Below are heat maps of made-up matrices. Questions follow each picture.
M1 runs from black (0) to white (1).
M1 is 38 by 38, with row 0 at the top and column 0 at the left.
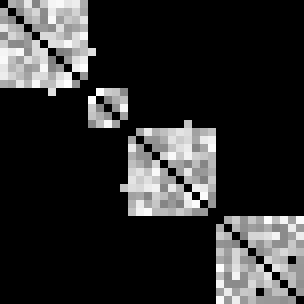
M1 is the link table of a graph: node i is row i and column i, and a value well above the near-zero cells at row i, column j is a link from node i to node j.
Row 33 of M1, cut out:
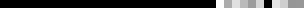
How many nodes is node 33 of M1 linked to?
10
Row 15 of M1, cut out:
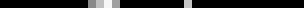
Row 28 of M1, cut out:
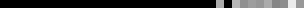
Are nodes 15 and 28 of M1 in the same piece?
no
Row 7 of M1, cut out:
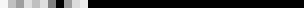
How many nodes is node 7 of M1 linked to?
10
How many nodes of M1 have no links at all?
0
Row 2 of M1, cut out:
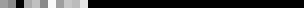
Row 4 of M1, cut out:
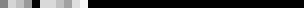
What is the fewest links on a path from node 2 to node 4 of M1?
1
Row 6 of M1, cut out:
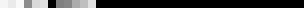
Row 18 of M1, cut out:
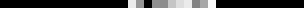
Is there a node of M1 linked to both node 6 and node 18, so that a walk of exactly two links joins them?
no
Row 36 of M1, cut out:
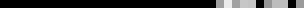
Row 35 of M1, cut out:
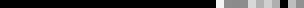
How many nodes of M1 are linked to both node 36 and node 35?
8
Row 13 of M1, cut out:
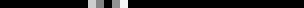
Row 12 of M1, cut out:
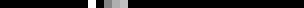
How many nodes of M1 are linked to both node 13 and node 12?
3
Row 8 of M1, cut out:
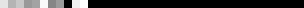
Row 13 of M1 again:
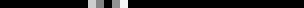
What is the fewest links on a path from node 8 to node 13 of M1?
3
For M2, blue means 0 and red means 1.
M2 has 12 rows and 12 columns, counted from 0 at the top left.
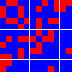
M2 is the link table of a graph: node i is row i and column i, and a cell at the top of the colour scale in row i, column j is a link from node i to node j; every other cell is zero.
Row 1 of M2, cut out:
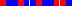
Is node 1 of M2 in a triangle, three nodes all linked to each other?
yes
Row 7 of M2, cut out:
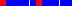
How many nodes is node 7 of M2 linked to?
2
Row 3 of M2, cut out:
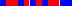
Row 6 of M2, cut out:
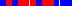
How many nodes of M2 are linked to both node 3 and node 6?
3
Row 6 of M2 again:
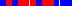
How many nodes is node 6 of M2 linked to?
6
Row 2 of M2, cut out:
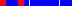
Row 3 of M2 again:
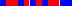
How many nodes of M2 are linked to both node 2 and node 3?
0
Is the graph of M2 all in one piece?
yes
